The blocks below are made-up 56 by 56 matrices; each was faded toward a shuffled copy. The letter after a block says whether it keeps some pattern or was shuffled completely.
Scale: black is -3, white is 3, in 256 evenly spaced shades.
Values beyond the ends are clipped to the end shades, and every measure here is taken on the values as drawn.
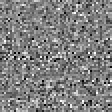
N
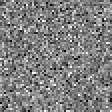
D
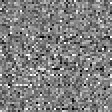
N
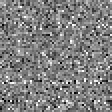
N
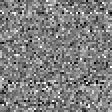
N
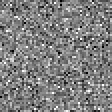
D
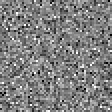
D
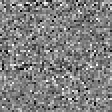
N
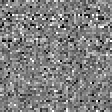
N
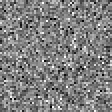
D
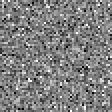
D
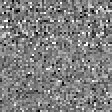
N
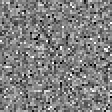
D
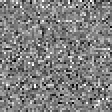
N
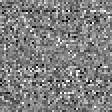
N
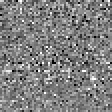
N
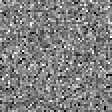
D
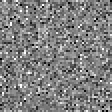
D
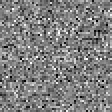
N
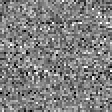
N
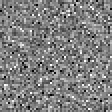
D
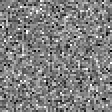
D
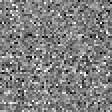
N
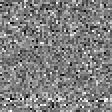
N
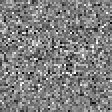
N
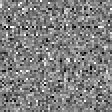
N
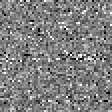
N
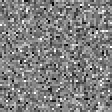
D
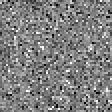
D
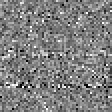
N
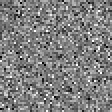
D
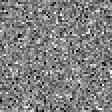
D
